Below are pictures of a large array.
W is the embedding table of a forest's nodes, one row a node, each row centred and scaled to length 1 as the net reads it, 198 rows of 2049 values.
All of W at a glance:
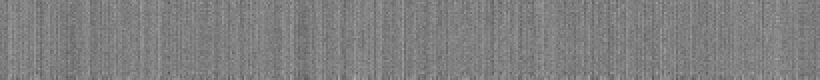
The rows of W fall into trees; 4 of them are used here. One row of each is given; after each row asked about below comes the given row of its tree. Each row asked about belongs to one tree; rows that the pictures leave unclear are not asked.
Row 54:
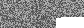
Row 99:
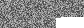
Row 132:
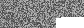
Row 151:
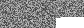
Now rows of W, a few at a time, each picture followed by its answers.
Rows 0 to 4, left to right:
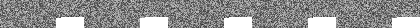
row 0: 54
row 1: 99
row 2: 54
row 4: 151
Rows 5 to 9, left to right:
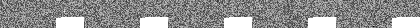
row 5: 54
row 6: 54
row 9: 54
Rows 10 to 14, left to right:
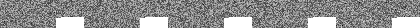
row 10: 151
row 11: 132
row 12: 54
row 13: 99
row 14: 151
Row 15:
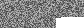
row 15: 99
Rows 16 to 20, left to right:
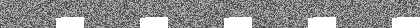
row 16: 151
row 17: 54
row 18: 151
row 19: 132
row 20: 132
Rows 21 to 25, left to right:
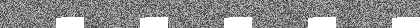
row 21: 99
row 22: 132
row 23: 54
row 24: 54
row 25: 132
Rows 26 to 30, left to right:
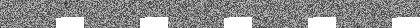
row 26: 151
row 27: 151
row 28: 54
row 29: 132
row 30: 54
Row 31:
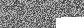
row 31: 132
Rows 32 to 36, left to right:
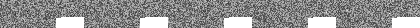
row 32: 54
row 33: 54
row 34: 54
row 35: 132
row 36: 132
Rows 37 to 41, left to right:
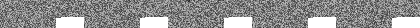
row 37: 99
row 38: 54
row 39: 151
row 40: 54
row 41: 54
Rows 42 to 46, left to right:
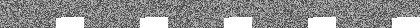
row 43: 132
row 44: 132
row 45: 54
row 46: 151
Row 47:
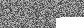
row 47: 54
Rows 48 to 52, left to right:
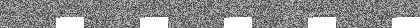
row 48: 151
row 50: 54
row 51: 132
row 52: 54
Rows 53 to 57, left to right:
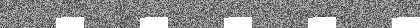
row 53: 132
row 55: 151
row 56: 54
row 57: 132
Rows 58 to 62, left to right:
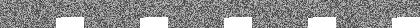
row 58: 54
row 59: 54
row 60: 132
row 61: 54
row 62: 132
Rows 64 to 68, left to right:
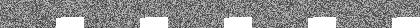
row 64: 54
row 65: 132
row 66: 132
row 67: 99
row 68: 151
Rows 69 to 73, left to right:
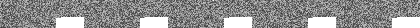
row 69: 132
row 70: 54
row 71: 132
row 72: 54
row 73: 132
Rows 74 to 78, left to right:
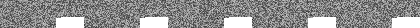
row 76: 54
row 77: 99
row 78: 99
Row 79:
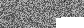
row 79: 132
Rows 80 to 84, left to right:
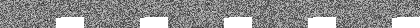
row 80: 99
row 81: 54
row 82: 99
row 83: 132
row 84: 132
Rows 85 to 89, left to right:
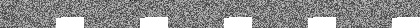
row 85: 132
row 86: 151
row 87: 99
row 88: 132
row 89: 54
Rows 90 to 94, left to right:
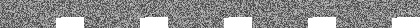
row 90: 132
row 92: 99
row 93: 54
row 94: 132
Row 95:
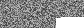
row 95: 151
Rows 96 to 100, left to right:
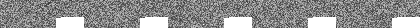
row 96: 151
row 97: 99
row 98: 132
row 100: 54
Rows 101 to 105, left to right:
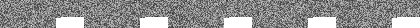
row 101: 99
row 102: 151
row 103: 132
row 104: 99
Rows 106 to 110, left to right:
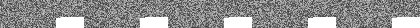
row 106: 54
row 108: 99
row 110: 99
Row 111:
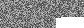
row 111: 99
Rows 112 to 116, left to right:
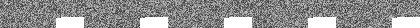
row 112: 132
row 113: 54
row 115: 132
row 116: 132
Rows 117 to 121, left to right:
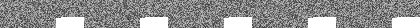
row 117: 99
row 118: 54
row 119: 99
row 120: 132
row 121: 54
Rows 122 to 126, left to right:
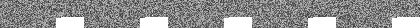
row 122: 132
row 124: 99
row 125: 54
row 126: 132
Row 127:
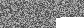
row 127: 54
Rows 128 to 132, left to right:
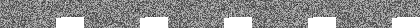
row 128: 132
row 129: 132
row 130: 132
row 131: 132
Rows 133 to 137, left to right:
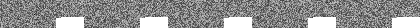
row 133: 54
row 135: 99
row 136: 132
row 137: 151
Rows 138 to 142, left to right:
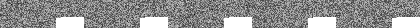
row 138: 54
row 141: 132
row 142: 54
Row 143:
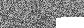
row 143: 54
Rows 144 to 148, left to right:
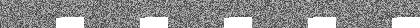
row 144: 54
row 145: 132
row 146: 132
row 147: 132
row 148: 54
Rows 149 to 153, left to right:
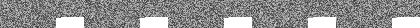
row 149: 54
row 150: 99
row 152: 99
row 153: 54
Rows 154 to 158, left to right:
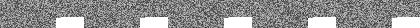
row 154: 54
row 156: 151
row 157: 54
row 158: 99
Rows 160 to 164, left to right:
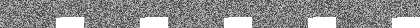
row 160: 151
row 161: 54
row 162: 99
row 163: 132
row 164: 132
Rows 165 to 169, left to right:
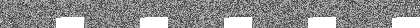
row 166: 54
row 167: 132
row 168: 54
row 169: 132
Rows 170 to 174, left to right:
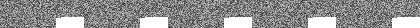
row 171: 99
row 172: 132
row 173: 151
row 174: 54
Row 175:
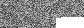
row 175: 132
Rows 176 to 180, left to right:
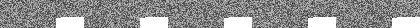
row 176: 151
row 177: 132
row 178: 54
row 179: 54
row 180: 54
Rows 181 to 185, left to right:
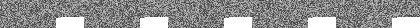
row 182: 54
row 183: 54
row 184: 54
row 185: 132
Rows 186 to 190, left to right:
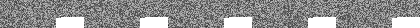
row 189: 54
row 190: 132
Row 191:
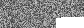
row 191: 132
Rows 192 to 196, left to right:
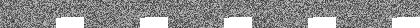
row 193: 132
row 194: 132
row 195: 132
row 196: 132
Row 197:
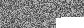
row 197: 132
